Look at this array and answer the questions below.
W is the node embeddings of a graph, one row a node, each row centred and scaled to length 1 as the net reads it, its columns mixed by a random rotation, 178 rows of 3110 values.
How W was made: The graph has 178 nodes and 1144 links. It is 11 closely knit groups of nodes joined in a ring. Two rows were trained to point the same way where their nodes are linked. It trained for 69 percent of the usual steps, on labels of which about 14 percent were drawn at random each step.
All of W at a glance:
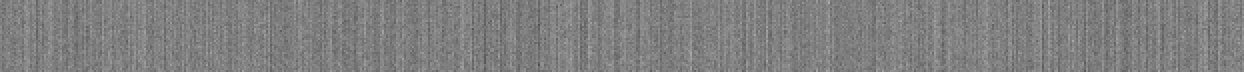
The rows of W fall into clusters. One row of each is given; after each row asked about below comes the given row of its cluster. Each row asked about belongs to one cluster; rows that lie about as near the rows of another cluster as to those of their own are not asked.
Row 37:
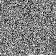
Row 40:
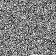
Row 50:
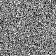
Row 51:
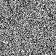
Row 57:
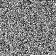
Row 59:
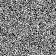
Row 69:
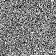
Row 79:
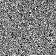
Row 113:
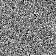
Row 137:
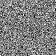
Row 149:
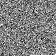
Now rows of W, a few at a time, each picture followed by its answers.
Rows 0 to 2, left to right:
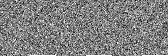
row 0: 59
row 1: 57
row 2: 69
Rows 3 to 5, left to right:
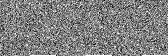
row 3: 50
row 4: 37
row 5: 57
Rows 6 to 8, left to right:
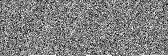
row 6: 50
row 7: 50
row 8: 37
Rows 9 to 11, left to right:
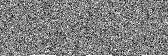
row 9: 40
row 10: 137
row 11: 59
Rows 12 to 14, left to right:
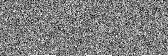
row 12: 69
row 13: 50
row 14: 59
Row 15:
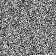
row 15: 51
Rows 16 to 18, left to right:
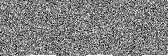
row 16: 37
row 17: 113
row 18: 137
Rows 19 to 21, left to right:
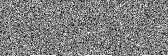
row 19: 137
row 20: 69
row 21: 50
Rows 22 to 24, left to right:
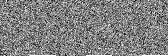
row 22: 59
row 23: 149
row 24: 37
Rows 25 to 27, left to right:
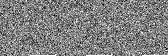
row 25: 59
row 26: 149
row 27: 113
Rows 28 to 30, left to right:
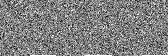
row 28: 57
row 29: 37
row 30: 69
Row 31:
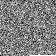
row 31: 37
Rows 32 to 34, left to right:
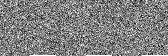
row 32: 40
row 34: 51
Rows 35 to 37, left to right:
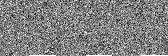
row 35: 40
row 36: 113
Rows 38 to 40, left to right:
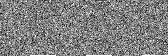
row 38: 59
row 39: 57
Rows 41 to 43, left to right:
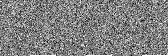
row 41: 50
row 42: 50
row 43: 149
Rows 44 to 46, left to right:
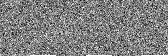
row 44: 79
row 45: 57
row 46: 51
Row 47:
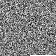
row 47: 57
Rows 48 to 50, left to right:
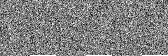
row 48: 137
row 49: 50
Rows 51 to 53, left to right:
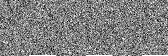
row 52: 137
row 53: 137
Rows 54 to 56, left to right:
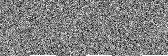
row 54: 51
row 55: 57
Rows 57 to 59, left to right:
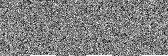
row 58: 40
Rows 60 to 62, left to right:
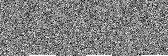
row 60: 37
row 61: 149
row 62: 51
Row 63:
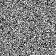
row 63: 149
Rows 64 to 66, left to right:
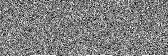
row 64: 51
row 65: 69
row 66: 79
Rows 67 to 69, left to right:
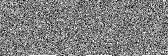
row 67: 37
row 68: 79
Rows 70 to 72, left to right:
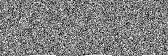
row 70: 51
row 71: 51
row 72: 59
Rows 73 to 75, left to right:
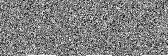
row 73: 37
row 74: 69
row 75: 50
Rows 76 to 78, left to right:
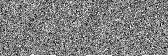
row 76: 50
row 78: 79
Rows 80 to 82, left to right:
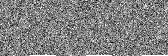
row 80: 51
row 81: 79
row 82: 50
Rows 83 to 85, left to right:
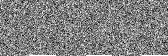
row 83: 37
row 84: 50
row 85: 59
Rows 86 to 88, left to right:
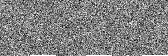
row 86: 113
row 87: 69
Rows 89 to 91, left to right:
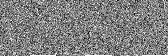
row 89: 137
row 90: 37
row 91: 69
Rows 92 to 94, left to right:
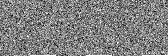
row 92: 50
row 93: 79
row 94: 69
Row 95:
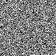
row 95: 149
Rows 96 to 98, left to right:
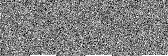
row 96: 113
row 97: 37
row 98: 69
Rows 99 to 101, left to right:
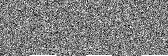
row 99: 149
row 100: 137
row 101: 79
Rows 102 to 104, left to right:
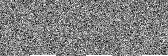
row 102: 113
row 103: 57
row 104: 79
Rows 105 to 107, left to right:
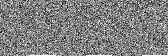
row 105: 37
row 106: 40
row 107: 149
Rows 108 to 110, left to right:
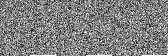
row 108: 149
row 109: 113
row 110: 149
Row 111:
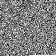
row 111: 51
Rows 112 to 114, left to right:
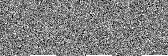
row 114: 79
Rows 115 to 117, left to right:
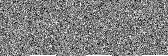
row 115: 59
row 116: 40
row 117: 69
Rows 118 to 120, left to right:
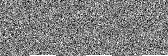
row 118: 79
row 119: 69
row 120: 69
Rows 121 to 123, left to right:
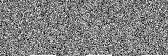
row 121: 79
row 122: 113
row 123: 51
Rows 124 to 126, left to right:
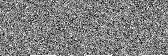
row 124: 57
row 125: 50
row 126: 79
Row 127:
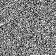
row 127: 149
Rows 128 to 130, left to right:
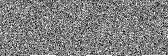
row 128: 57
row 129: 50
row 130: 40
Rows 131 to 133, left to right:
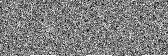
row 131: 50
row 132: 149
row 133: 40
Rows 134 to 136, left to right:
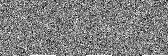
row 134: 40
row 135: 149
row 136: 57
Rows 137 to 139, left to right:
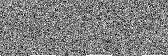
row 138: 40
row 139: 79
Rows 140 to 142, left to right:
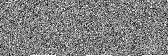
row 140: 149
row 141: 57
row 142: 137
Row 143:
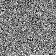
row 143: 69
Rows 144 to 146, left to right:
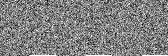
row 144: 149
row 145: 59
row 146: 57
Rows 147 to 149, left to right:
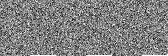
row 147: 137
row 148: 137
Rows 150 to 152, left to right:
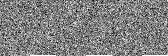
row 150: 79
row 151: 50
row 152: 137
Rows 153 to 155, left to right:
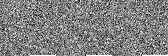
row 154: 113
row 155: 113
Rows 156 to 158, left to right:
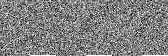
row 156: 59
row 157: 50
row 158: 51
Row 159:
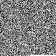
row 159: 37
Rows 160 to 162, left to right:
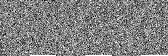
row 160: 59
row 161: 51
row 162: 51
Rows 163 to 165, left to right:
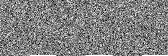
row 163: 37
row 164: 51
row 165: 137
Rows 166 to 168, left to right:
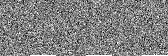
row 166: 113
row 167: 137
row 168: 69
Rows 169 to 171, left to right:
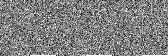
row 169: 113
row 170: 37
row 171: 69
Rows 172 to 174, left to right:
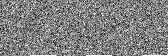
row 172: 50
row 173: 137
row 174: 149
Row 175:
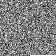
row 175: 57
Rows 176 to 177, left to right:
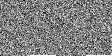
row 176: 37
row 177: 149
